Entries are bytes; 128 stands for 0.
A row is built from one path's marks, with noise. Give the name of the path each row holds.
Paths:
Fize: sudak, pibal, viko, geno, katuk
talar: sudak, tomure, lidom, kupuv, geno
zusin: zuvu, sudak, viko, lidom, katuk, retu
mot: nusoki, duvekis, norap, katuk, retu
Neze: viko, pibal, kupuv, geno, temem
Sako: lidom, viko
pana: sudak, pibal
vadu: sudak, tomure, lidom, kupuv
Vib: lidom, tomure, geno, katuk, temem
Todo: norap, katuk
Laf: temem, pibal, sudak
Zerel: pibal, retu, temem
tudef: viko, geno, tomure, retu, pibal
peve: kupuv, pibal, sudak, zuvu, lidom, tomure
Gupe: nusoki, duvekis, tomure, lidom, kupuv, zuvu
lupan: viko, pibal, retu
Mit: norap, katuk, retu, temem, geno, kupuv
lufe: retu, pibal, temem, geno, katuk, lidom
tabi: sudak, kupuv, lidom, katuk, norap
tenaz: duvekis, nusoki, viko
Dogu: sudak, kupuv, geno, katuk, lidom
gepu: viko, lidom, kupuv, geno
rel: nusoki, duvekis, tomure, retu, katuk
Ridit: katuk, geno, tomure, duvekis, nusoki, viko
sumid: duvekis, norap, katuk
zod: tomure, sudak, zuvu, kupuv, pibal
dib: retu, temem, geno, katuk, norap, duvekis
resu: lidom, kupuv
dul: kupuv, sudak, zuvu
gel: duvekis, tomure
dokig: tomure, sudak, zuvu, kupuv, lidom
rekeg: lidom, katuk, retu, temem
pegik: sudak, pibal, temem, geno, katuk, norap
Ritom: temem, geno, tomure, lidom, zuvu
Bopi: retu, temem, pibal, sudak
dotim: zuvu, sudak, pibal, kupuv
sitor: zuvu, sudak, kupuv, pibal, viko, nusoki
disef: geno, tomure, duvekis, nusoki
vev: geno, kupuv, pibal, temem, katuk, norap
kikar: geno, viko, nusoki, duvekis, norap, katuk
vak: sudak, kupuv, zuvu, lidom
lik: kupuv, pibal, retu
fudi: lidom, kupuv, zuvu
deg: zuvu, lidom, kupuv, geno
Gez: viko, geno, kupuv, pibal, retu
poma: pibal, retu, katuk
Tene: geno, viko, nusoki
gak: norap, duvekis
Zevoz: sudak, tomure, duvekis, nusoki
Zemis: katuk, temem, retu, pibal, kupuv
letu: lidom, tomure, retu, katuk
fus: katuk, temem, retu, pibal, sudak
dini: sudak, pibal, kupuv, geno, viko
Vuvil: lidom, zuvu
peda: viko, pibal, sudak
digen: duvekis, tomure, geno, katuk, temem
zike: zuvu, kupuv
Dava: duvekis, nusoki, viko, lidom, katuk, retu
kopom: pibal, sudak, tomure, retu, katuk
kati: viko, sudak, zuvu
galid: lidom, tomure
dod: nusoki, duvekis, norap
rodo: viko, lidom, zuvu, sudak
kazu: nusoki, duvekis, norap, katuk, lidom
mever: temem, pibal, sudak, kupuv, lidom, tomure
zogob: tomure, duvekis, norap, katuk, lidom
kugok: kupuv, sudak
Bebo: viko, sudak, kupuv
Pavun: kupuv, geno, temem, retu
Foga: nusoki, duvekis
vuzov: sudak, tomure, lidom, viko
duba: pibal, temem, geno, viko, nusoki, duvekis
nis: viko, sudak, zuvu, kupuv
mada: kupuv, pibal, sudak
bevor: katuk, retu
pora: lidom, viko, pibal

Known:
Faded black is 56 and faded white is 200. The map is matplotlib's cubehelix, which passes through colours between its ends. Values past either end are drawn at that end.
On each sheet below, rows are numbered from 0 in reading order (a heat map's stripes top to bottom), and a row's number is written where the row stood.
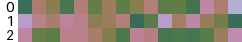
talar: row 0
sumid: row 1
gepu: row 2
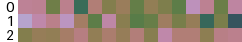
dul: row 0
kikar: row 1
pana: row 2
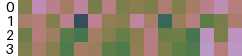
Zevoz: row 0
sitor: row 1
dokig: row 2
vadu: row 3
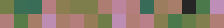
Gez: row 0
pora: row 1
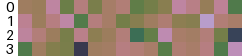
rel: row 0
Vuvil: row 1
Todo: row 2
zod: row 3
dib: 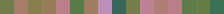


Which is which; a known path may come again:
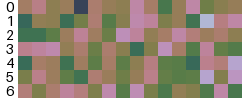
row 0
sitor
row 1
mever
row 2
Zerel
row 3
zogob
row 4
talar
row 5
dokig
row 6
Tene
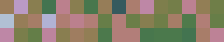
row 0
tabi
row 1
tenaz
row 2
gepu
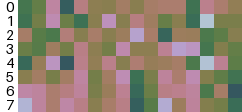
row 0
letu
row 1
Ritom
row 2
Neze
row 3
poma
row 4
Vib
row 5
dib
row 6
mot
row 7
sumid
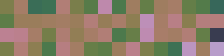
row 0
Mit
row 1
pana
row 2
Todo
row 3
vadu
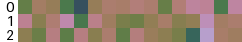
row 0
zod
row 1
Vuvil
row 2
galid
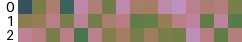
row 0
fus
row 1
rel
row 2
dul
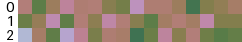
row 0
pora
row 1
digen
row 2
gak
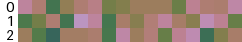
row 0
kugok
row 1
rekeg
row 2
lik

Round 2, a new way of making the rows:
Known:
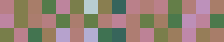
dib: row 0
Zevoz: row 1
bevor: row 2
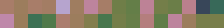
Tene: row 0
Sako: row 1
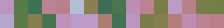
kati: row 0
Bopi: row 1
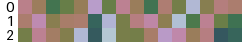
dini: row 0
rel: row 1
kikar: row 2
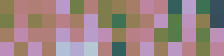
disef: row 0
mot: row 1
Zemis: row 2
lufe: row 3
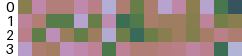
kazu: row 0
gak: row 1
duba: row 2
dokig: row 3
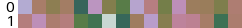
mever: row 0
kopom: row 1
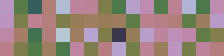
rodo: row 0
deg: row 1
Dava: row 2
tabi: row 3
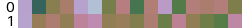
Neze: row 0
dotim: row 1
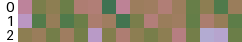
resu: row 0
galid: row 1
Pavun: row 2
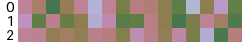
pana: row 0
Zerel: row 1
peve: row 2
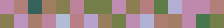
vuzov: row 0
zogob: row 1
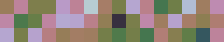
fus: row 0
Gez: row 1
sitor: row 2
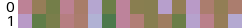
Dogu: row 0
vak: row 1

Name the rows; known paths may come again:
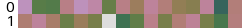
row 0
nis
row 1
poma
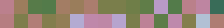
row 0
Foga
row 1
pegik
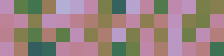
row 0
peda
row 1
zod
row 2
tabi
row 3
tenaz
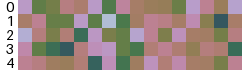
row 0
vak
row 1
Todo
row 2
mever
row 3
gel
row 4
letu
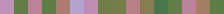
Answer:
Zerel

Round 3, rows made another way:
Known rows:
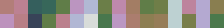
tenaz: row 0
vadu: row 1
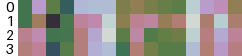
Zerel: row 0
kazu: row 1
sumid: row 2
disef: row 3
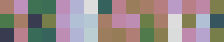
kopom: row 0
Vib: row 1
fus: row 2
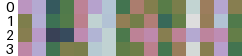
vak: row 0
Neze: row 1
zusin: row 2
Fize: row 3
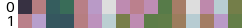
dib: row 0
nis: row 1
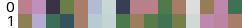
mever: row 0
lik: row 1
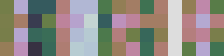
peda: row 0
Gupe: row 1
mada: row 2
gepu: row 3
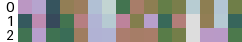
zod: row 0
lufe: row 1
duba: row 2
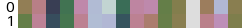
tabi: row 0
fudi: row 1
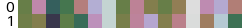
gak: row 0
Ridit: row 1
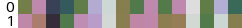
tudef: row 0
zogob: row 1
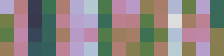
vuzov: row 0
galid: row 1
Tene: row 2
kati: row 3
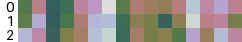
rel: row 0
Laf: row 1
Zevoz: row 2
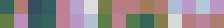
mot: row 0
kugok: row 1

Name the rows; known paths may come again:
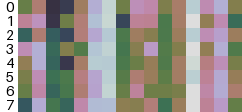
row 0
Dava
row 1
mever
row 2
bevor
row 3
dini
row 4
lupan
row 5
Todo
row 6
gak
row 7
Bopi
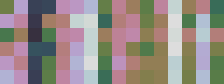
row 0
rodo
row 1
talar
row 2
kazu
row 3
Bebo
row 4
vadu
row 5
dokig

